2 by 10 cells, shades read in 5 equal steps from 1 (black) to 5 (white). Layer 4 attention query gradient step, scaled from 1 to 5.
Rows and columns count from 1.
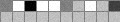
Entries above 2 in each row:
8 10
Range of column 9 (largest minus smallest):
0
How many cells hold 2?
1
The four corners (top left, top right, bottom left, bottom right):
3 2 4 4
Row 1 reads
3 5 1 5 5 3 4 5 4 2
